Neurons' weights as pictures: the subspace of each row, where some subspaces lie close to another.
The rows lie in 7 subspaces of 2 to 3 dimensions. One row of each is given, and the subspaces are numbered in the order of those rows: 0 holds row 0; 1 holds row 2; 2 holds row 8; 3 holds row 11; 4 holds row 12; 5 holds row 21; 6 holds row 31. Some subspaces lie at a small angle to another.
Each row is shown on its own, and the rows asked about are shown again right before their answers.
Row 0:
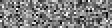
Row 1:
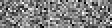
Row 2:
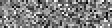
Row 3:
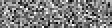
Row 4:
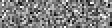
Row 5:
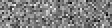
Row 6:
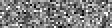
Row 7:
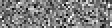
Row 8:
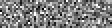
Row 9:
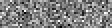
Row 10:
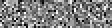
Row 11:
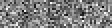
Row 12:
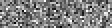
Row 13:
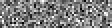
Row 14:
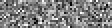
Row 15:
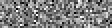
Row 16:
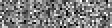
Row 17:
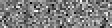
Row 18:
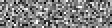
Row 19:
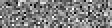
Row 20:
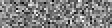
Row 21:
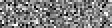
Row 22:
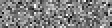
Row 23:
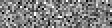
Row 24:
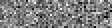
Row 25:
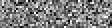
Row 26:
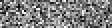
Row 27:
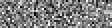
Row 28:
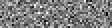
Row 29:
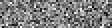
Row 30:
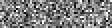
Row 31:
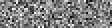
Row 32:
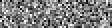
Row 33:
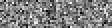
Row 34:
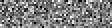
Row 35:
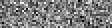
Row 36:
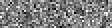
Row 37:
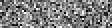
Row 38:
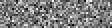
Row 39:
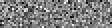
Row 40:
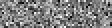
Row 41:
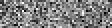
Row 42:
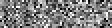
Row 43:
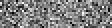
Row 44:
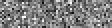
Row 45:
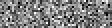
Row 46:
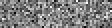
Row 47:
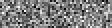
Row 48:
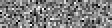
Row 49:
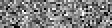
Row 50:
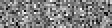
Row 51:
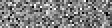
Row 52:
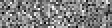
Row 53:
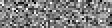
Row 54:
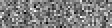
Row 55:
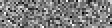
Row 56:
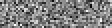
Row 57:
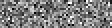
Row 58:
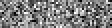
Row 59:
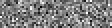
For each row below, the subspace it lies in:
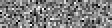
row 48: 2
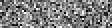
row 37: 4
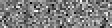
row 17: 1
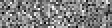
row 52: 2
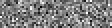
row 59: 6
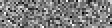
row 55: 3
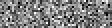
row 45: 2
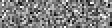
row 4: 0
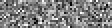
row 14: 5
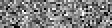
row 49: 3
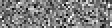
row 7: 1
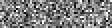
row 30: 1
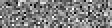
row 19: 5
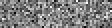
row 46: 1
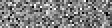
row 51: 5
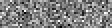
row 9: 4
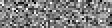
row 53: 1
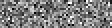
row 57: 6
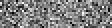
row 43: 3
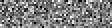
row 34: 6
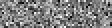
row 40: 3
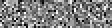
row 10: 6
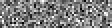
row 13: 6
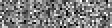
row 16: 0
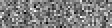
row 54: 1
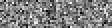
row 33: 5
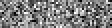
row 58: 1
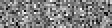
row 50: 3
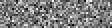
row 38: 6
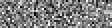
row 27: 2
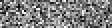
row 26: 2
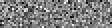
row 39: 6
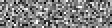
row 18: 5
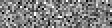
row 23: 2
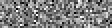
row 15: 0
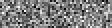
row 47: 2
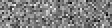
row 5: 5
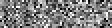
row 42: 1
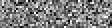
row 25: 0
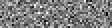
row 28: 5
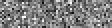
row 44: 5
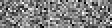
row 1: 3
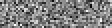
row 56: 6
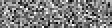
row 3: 2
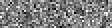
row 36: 4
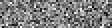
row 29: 6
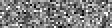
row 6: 4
